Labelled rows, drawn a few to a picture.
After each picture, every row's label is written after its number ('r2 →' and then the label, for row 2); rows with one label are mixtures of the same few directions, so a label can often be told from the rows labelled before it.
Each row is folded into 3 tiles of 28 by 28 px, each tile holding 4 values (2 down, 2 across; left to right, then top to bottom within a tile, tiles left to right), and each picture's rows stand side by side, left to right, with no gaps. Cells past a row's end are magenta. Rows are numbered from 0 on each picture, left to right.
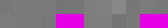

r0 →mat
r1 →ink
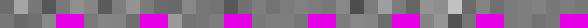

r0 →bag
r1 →bag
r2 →mat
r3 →bag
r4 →bag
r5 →ink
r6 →ink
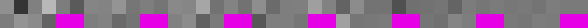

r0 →bag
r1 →ink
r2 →ink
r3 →mat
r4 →mat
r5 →ink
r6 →ink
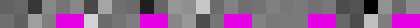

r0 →ink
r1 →mat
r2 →ink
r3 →mat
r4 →ink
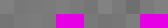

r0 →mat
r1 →bag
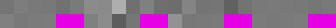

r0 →mat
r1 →ink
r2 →mat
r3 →mat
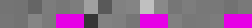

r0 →ink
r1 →mat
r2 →mat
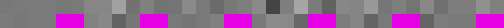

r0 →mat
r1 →ink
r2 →bag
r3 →bag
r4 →ink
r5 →mat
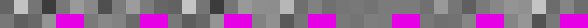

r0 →bag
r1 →bag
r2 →bag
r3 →ink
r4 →ink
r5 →bag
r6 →ink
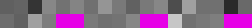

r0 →ink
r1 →bag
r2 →mat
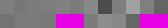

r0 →mat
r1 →bag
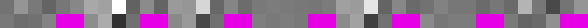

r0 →bag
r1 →ink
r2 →ink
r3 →mat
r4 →ink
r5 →mat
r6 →bag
